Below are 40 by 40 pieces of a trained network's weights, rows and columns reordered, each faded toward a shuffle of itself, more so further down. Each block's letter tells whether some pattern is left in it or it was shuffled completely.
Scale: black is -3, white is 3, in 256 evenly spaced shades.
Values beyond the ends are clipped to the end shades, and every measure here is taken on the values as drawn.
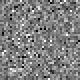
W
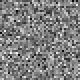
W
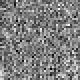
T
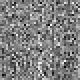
T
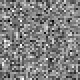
T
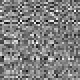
T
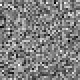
W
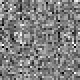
T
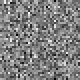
T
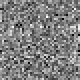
T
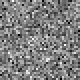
W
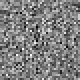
T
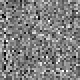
T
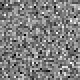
W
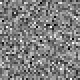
W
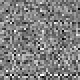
T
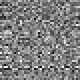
T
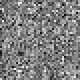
T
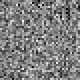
T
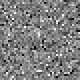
W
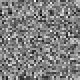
T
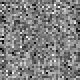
T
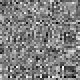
T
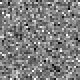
W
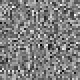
T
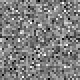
W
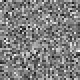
W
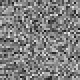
T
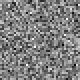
W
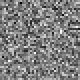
T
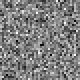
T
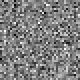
T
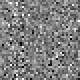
T
